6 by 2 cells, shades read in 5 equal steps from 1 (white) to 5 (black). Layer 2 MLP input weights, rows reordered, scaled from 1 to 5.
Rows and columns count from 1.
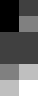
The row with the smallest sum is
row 6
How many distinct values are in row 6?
2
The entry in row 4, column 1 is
4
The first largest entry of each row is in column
1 1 1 1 1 1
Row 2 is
5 3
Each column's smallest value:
2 1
